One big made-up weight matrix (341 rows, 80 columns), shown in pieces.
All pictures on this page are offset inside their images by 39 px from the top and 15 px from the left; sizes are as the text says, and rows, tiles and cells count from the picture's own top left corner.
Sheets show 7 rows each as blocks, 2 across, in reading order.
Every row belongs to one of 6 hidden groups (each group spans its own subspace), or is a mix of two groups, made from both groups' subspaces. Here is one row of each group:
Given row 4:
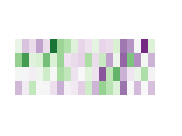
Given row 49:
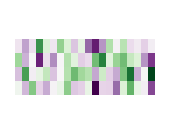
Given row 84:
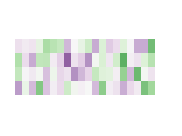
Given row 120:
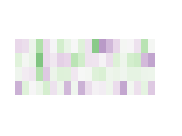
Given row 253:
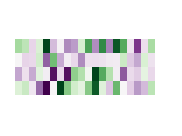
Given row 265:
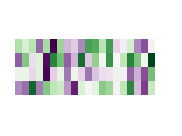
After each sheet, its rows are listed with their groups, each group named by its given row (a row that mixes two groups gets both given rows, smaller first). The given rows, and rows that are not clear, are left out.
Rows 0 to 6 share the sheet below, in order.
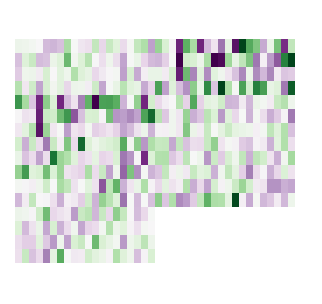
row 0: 84
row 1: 120
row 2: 120
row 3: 265
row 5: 253
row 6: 253
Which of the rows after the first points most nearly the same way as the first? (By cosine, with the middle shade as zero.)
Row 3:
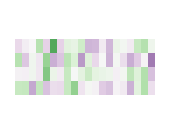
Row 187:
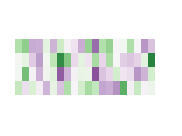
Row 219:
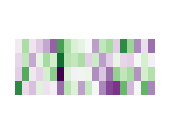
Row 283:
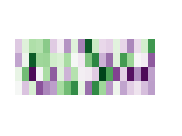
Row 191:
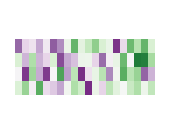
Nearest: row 219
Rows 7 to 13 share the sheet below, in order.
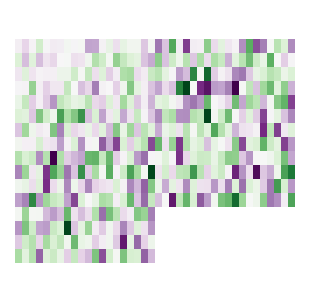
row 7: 49
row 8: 253
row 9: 120
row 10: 84
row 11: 265
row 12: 49
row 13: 84
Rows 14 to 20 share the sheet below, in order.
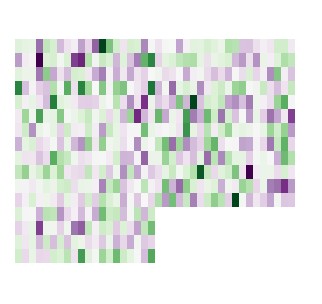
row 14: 120
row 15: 49
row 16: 4
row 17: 265
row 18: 4
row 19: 253
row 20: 120
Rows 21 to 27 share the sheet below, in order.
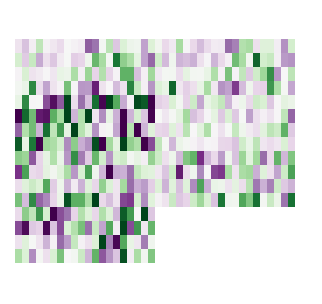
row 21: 49
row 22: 49
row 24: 265
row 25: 253
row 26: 120
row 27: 4
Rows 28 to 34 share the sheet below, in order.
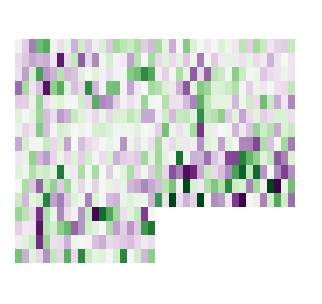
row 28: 253
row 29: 253
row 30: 120
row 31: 120
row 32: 253
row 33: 49
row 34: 120
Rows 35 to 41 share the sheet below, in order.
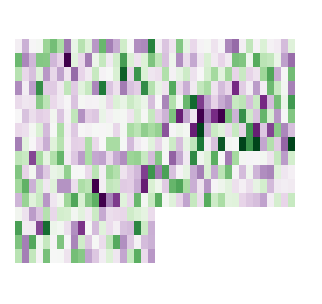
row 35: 84
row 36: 49
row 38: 120
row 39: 265
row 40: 253
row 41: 4
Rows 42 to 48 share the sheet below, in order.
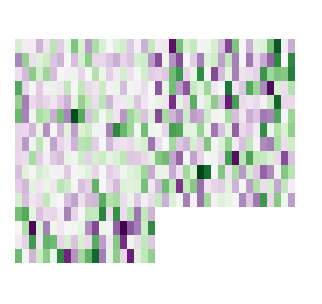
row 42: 253 and 265
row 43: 253
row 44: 84 and 120
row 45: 253
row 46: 265
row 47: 120
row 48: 49
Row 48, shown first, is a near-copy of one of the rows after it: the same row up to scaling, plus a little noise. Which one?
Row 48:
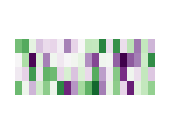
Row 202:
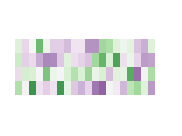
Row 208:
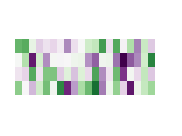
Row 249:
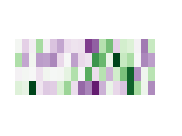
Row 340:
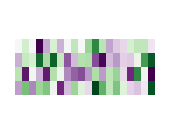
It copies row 208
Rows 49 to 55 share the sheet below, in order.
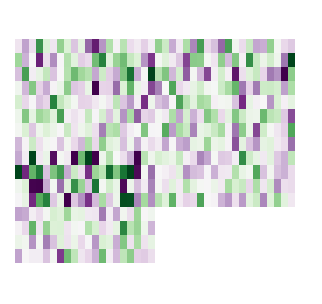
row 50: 265
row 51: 4
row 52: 49
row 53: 253
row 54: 49
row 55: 49
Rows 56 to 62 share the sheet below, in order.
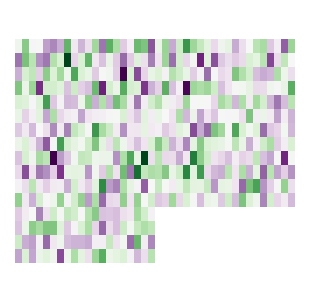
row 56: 84
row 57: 84 and 253
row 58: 253
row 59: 253
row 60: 4
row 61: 4
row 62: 49
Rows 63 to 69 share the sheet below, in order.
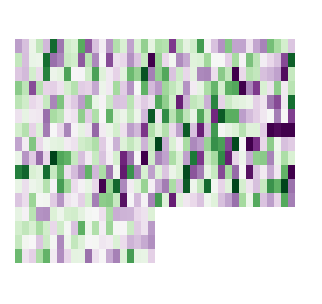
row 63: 265
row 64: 265
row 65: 265
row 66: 253
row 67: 4
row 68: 265
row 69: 253
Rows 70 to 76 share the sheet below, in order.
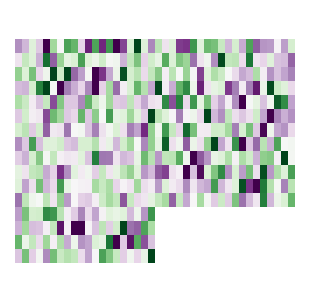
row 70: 253
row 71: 253
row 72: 265
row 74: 120
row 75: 4
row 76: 84 and 120
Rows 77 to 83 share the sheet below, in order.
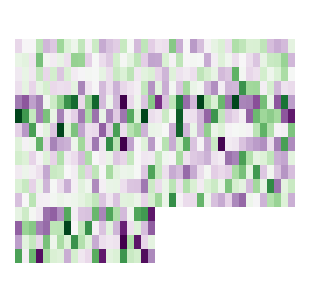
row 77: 120
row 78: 265
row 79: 4
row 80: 120
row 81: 265
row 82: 49
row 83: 84
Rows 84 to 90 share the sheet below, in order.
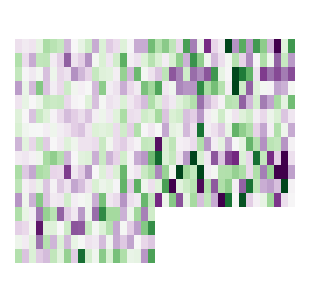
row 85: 253
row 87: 120
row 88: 84
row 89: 4
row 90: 120
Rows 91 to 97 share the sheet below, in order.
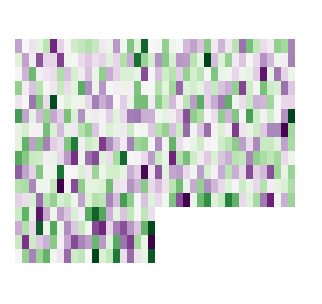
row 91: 4
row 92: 84
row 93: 265
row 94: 265
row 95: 4
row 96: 253
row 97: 49
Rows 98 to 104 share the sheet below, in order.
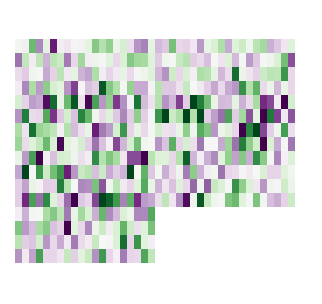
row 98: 265
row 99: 265
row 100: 253
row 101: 4
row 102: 4 and 265
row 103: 253
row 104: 84
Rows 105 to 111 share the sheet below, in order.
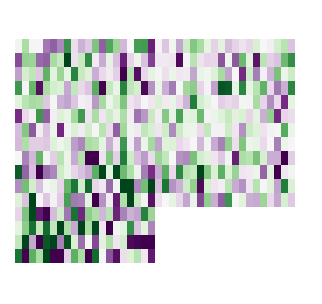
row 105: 84
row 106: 49 and 120
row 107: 4
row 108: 4
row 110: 4 and 120
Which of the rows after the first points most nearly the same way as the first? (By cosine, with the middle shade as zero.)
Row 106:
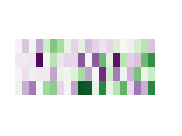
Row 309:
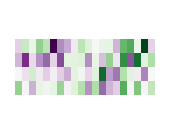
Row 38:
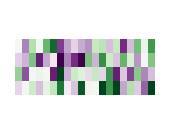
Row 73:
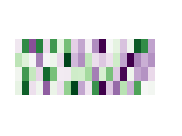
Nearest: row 38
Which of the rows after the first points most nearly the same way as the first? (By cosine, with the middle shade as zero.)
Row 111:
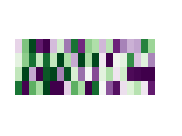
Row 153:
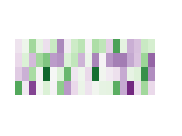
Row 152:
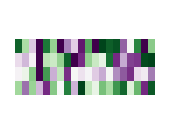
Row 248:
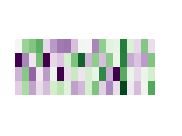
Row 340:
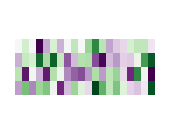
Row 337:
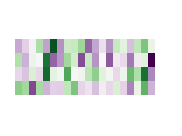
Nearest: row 340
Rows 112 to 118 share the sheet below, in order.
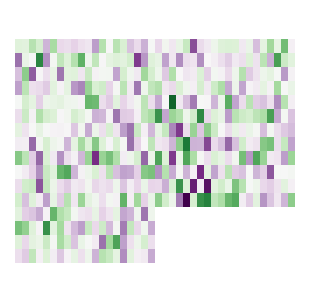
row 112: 4
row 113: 4
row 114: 49
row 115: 253
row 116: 120
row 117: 253
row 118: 4
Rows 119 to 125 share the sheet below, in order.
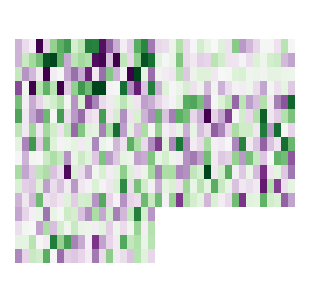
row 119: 49
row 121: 4 and 49
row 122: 84
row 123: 84
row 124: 84
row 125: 253
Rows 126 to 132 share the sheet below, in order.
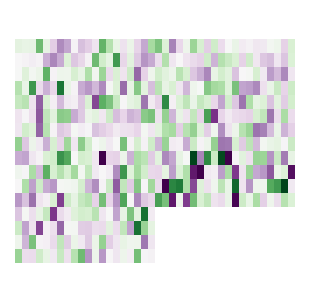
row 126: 49
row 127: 253 and 265
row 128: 120
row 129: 84
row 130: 49
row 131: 253 and 265
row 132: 4
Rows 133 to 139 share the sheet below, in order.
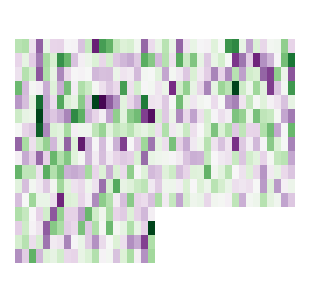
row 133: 120
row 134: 49
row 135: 120
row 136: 49
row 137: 4 and 49
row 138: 84
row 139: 265
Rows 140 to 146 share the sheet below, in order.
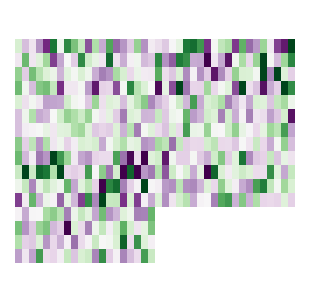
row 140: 253
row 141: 84
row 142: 84
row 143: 265
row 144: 4
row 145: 84
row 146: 84
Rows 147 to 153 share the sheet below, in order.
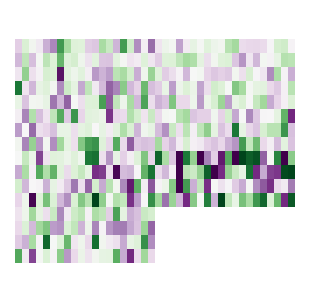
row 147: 120
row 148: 49
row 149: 84 and 253
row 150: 265
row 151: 49
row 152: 120
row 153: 49 and 265
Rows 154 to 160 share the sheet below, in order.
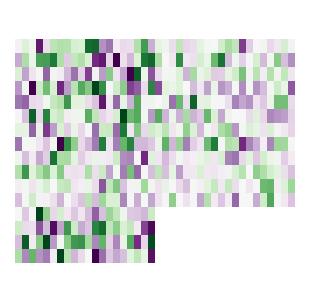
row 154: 49
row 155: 120
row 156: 49
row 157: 265
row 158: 4
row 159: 49
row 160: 49
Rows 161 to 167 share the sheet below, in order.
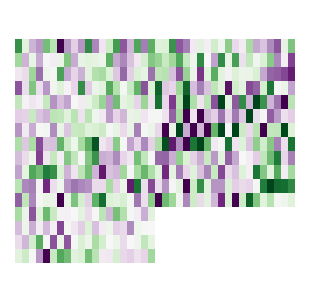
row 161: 120
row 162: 253
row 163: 84 and 253
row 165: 49
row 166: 49 and 253
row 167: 253
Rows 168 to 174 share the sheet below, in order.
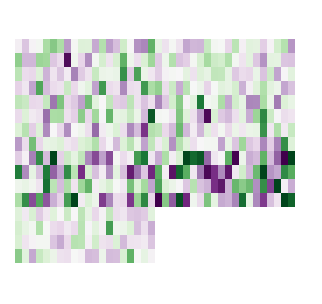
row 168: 84
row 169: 84
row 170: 265
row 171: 84 and 120
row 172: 265
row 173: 84
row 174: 253
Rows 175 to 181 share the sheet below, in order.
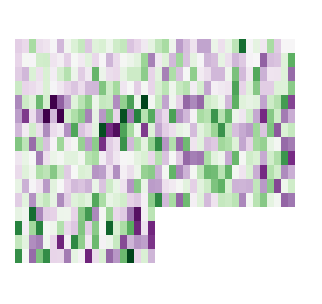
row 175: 265
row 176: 49
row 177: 4
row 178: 84
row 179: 49
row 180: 84
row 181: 253
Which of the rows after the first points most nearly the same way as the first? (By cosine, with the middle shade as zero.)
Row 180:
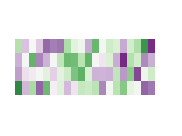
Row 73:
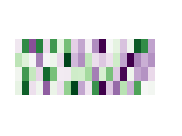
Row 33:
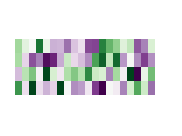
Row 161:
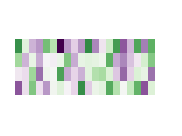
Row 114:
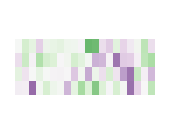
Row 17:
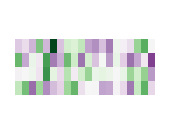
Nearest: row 33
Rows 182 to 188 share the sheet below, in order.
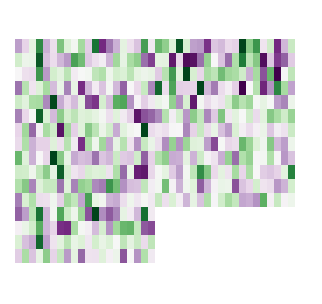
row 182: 120
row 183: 49
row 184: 4 and 265
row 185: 265
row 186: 4 and 265
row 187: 120 and 265
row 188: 120
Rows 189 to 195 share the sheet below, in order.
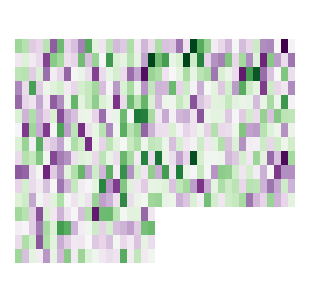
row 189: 265
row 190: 4
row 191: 4 and 49
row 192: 4
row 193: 4
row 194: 4 and 253
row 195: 120
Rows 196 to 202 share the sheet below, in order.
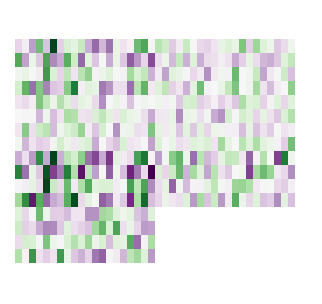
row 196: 265
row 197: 49 and 253
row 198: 49
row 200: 265
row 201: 120 and 253
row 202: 49
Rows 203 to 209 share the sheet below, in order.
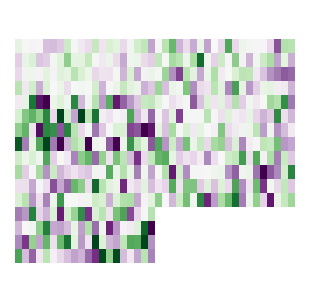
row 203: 84
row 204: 253
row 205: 253
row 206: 4 and 84
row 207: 253
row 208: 49
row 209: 265
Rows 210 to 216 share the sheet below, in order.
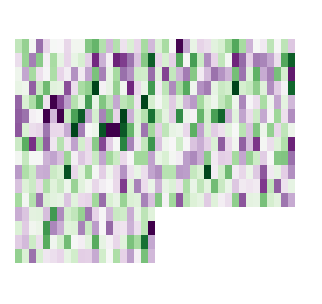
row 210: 49
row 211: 49
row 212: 4
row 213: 120
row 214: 84
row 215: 84
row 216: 265
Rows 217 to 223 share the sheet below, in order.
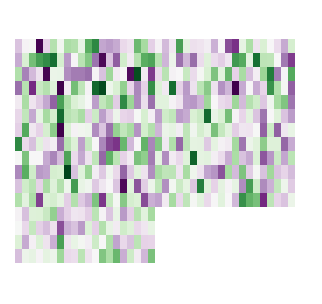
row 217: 49
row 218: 49
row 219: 120
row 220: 84
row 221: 84
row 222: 4 and 120
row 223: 120
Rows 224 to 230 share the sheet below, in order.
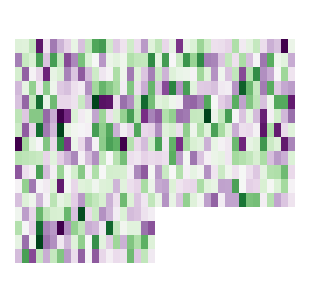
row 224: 49 and 265
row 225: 4 and 265
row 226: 120
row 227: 84
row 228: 4
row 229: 265
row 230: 120 and 253
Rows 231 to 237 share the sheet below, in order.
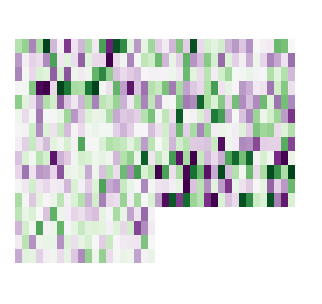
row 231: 253
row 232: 265
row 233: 120
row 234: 120
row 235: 4
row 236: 265
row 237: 4
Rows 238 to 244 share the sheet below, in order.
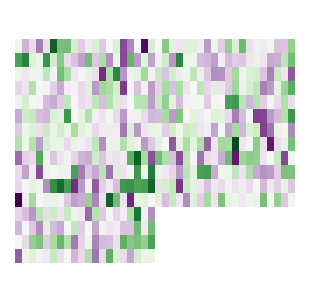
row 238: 4
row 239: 49 and 84
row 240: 84
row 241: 49
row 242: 253
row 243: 120
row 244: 253
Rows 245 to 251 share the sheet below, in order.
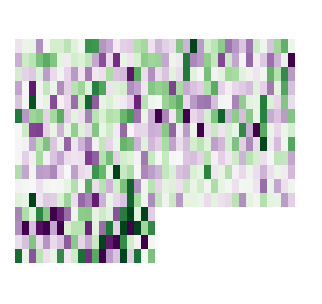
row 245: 49
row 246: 265
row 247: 253
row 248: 4
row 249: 49
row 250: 84
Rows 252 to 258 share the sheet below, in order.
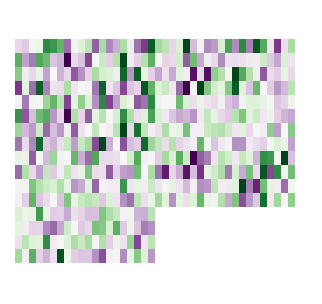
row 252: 84
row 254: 84
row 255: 49
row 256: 253
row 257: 4
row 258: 49
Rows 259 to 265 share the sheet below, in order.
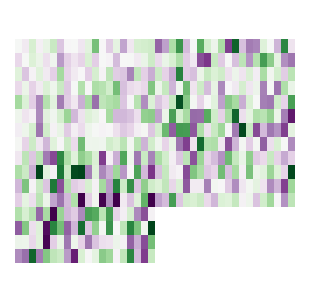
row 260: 120
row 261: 120
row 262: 49
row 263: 120
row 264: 265
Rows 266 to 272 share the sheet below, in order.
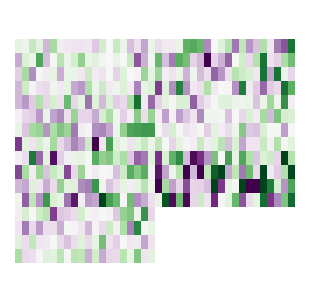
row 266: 4
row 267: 84
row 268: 253
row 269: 4
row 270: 265
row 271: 4
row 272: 4
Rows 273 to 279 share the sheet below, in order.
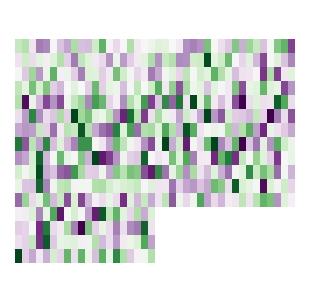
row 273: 49 and 253
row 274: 84
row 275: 84
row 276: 84 and 265
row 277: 120
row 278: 253
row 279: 120 and 265
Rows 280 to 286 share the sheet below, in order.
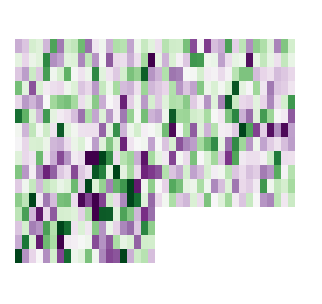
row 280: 265
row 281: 253
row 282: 4
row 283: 49 and 253
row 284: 49
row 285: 253
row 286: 120
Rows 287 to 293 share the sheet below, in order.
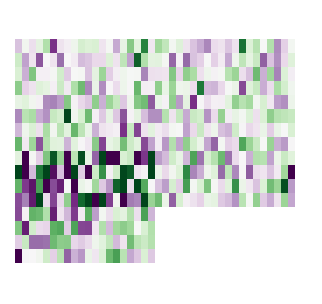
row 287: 4
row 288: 49
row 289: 84
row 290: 265
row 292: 265
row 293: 253
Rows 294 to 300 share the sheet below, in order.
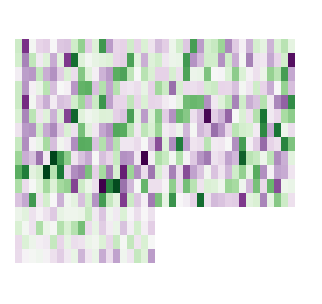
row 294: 84
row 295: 265
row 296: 84
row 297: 84
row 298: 4
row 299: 49
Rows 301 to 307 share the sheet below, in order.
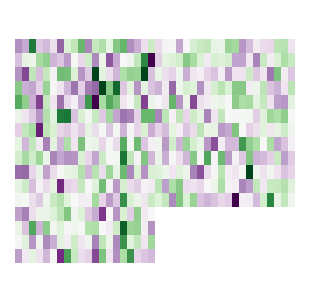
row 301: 265
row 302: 49
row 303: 120
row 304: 265
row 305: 4
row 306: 253
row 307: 49
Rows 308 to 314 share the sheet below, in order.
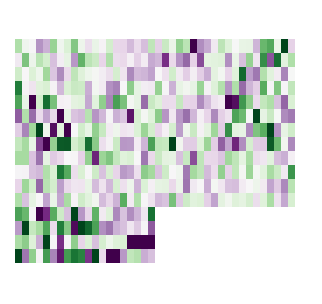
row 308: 253
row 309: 4
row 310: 253
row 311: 49
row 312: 120
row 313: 265
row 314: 253
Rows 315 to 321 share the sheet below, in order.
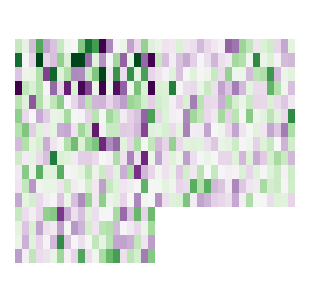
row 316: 49
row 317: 265
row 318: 265
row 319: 4
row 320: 253
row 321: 120
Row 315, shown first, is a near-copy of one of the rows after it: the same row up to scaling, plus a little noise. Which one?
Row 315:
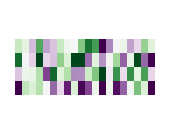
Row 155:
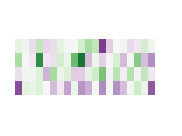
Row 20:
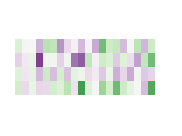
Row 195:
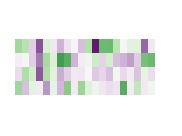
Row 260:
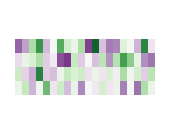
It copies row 155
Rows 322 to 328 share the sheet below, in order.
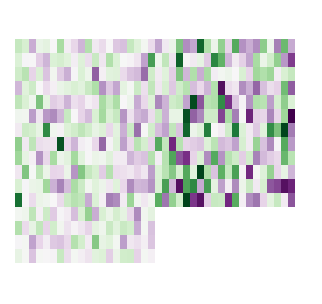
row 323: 120
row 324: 49
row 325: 265
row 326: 253
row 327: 253
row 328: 253
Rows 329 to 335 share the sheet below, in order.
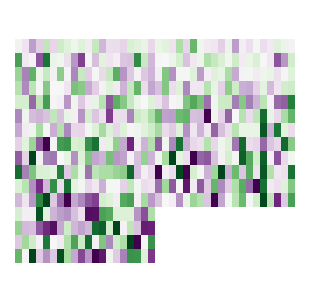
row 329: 4
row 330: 4 and 265
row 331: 253
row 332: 84
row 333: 253
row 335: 49
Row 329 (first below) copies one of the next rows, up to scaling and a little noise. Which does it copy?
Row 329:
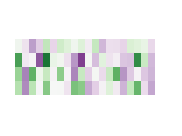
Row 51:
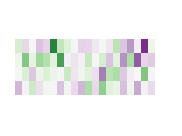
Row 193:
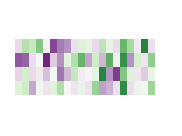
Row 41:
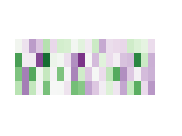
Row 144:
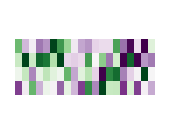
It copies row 41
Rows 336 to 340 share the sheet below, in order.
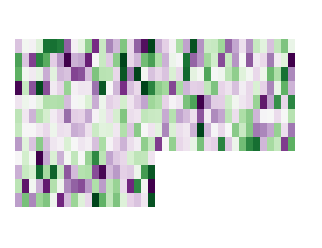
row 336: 84
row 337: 265
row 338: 84
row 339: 120
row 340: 49
